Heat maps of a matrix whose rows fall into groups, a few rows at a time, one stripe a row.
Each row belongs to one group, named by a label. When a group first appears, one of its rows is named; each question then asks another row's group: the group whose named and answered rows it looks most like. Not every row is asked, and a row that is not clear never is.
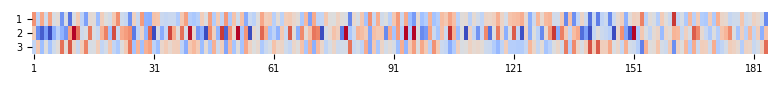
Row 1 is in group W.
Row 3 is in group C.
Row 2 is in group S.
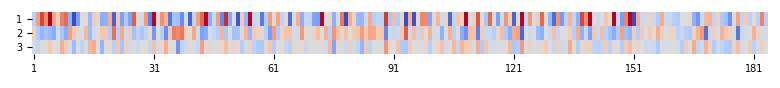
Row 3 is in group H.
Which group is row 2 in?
S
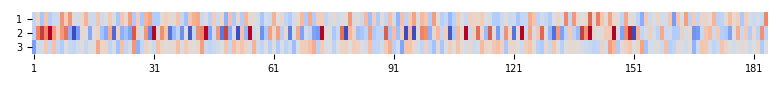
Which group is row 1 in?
C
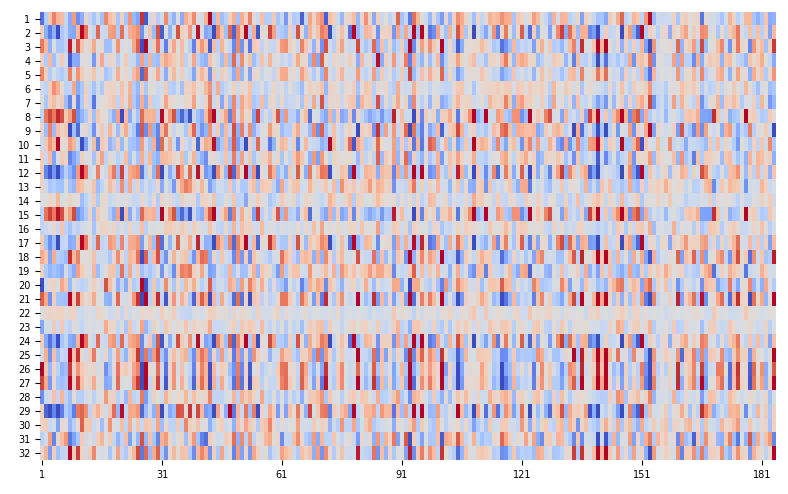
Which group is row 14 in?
H
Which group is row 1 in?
W
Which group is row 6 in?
W
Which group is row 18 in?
C
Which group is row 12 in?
S
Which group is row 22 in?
H
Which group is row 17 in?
S
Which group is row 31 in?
W
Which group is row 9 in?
W
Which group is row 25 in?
C
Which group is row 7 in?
W
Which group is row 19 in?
S
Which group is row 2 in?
S
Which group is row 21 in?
C
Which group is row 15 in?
H
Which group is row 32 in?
C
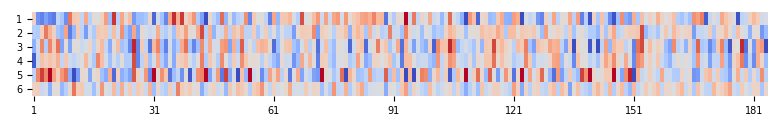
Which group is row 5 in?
H
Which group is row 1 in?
S
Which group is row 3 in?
W
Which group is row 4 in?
W
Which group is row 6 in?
S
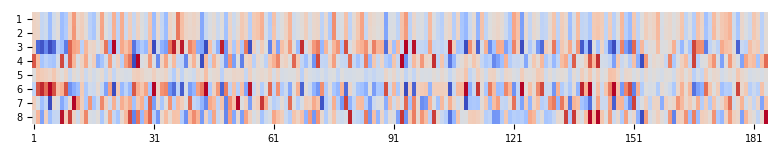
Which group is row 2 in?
S
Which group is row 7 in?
S
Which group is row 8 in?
C
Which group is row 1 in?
S
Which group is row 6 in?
H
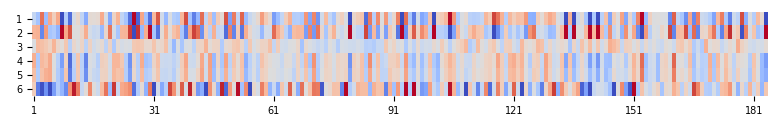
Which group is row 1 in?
W
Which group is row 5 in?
W
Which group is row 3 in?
H
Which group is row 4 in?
W
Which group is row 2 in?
C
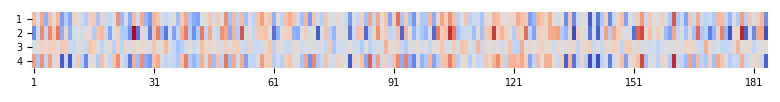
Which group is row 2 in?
W
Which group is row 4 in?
W
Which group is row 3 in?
H
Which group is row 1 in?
W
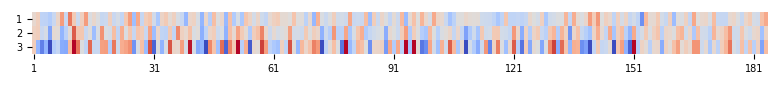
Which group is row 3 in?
S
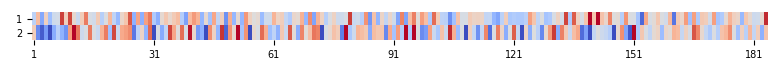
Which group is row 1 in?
C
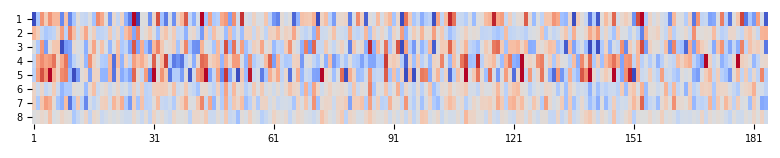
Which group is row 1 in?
W
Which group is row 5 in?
H
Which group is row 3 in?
W
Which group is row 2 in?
C
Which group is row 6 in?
W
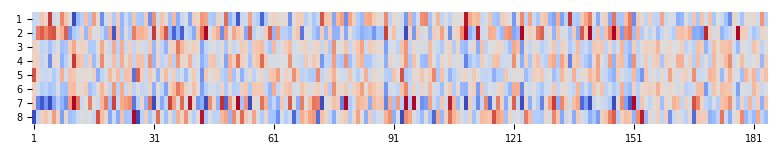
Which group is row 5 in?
C
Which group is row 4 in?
S
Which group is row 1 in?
H
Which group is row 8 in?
W
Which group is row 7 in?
S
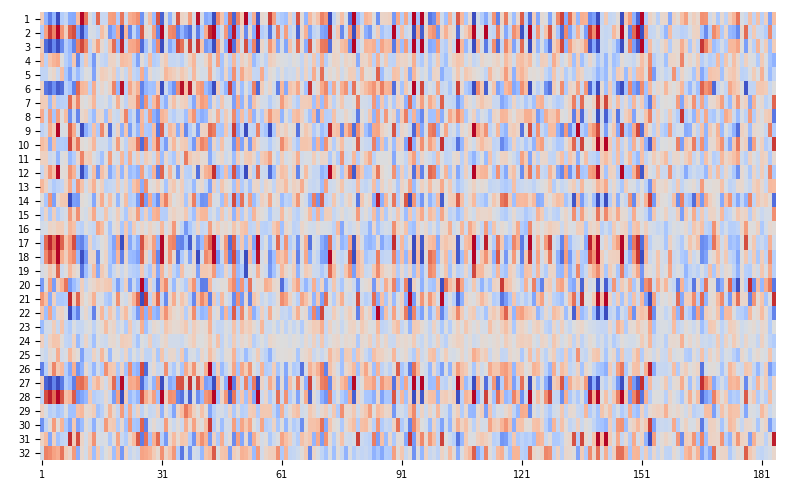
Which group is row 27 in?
S
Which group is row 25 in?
H
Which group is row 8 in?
W
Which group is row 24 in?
W
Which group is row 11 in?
S
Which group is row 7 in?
C
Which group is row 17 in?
H
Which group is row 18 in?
H
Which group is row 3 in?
S
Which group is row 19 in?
H
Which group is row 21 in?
C
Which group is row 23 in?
W
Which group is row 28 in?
H
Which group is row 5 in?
W
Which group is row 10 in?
C
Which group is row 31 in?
C
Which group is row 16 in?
H
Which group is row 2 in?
H
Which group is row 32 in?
H
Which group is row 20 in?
W
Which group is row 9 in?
H
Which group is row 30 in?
W
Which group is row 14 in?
W
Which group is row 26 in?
W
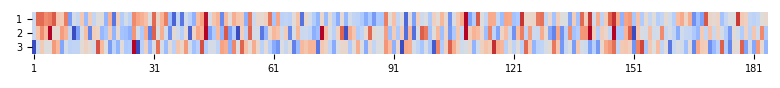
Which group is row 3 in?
W
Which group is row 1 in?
H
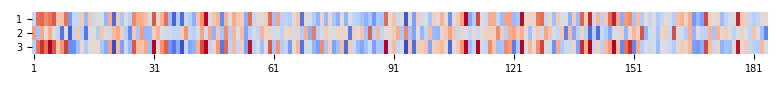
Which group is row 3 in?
H
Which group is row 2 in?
W
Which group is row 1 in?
H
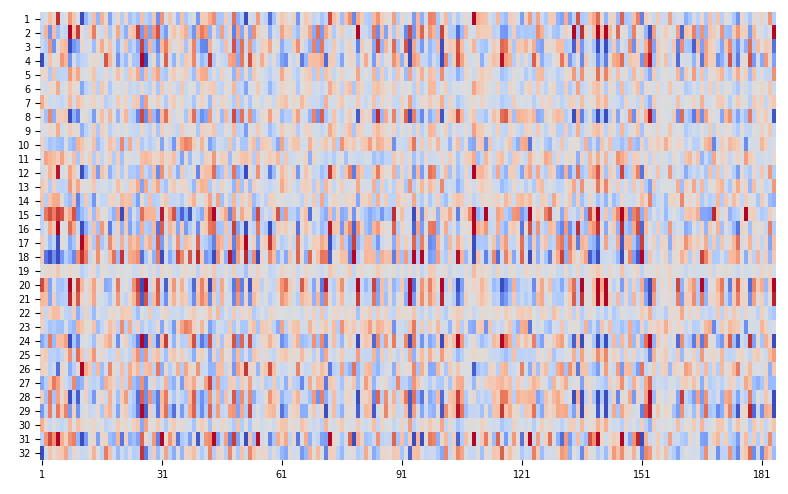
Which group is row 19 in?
H
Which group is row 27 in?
W
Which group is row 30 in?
C
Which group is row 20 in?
C
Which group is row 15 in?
H
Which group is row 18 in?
S
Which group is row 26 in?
S
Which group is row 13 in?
C
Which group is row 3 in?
W
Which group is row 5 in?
C
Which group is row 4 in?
W
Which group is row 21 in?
C
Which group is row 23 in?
S
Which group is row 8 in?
W
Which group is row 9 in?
H
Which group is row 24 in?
W
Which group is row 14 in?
W
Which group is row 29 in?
W
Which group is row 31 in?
H
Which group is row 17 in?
S
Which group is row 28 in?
W
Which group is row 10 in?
S
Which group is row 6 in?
H
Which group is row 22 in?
W
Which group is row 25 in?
C
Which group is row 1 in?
H
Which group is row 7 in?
C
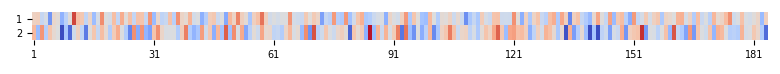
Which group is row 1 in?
S
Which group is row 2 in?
W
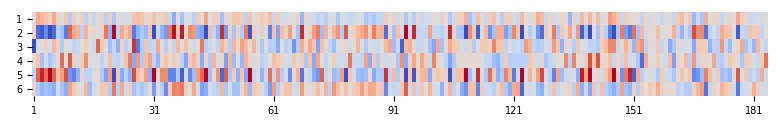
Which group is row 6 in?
S
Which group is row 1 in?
H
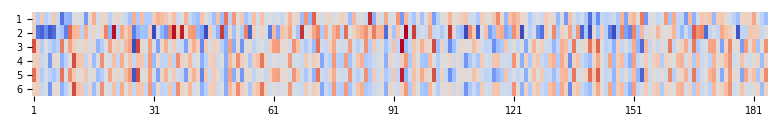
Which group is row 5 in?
C
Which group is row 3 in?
C
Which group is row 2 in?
S
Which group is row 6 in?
S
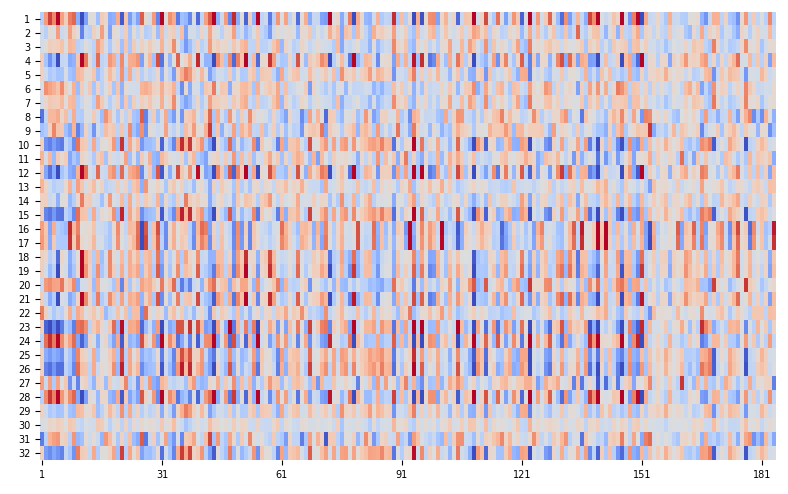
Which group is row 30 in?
H
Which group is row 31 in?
W
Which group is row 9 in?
W
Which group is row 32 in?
S
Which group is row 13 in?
C
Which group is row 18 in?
S
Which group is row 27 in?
W
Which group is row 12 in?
S
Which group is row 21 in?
S
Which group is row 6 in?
H
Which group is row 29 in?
S
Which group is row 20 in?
H
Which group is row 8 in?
W
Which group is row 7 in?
H
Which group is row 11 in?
W
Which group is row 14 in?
S
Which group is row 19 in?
S
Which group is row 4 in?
S
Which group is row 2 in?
H
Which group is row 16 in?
C
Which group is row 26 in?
S
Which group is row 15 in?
S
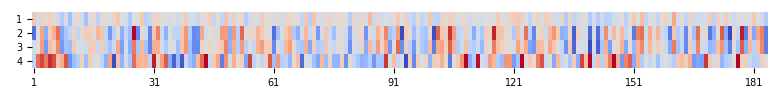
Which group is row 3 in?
W
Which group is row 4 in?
H
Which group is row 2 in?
W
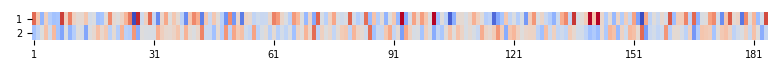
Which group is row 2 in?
W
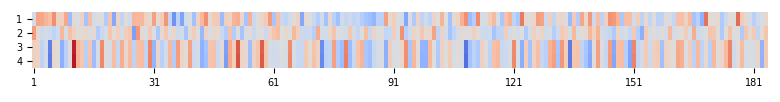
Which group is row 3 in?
S
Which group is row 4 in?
S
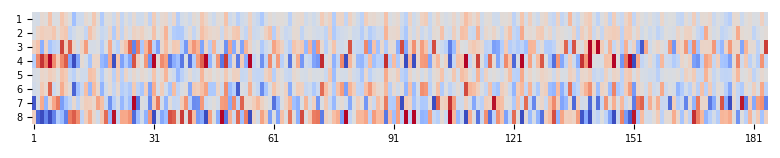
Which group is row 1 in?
H
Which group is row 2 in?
H
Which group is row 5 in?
H
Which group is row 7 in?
W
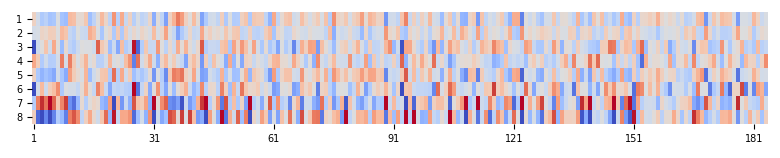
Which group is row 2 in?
H
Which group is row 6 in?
W
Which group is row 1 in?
S
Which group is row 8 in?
S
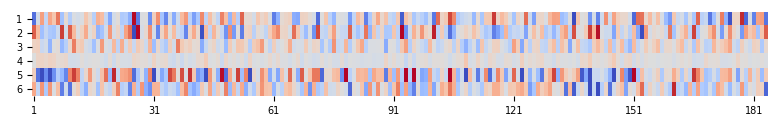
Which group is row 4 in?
H
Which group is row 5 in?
S
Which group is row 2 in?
C
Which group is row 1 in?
W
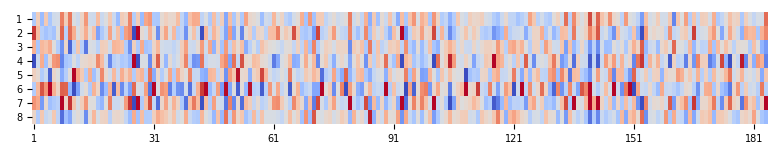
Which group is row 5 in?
S
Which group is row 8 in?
W
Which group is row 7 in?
C
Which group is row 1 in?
C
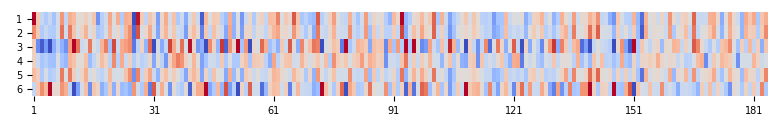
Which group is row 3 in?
S
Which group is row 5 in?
C
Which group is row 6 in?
H
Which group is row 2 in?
C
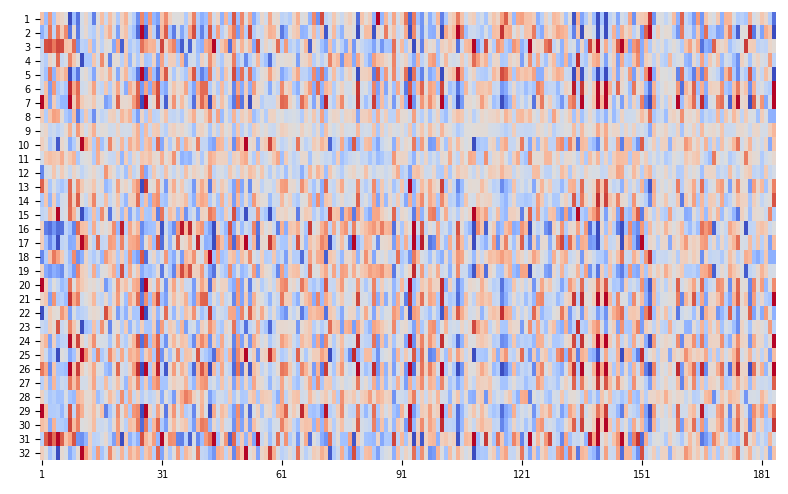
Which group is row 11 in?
H
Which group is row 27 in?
C
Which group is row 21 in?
C
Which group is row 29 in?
C
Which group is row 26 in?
C
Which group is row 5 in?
W
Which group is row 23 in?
H
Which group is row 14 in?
C
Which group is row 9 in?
C
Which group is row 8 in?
W
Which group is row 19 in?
S
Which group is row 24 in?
C
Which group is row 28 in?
S
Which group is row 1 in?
W
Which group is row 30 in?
C
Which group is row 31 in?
H
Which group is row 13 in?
C
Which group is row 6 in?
C
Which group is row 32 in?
S
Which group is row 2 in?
W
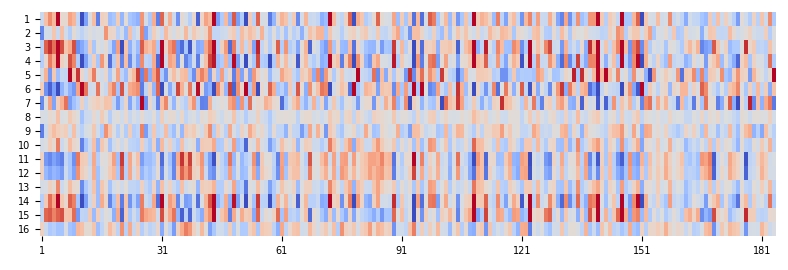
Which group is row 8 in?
H
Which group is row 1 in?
H
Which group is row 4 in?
H
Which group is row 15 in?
H
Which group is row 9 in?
W
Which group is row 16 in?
S
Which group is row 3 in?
H
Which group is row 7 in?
W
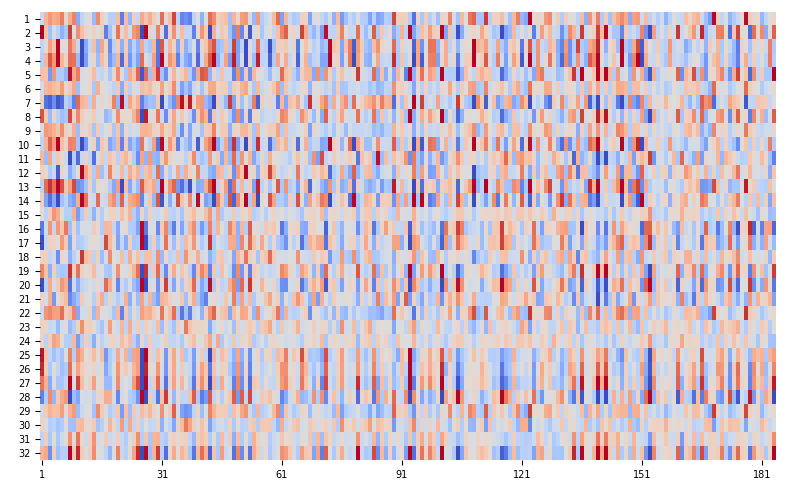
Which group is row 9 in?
H
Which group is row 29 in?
H
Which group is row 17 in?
W
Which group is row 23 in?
S
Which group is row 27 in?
C
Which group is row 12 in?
S
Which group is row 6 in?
H
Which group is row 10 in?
H
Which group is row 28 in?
W
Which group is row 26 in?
C
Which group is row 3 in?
H
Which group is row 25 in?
C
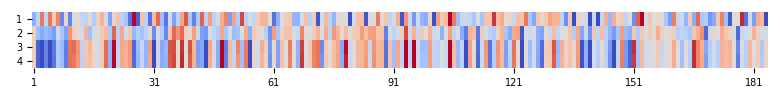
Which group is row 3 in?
S
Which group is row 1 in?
W
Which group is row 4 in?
S
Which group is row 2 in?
S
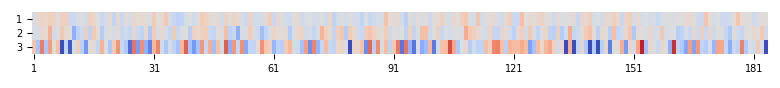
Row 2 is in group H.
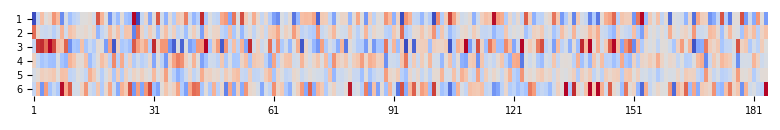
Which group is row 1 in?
W
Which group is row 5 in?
H
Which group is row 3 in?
H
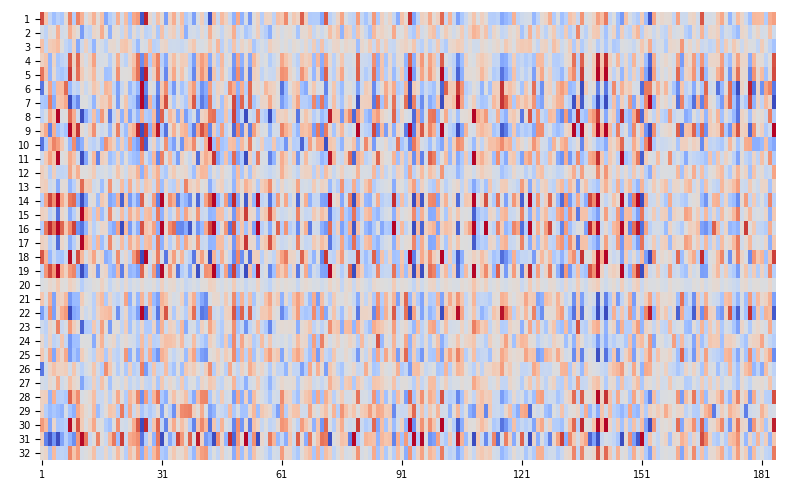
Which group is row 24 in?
W
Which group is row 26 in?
W
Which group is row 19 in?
H
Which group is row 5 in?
C
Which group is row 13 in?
S
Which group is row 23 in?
H
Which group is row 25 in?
W
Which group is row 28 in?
C
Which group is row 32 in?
C
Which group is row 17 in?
S
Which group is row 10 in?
W
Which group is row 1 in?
C
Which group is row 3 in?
W
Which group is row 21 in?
W
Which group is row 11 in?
H
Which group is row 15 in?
S
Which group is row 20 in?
H
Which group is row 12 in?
C
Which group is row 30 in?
C
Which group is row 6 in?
W
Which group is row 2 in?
H
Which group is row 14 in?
H
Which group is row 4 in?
C
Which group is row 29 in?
S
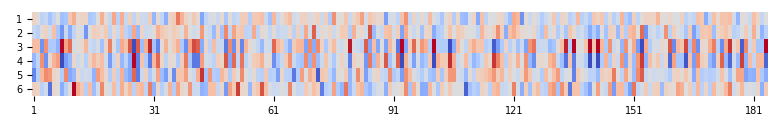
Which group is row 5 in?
W
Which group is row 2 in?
W
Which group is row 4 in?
W
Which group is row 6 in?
S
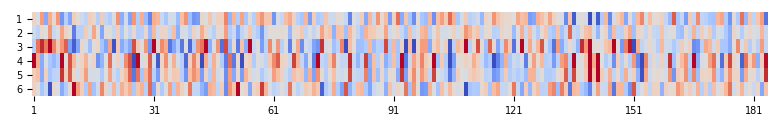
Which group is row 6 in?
S
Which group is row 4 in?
C
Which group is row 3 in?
H
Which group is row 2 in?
H
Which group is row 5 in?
C
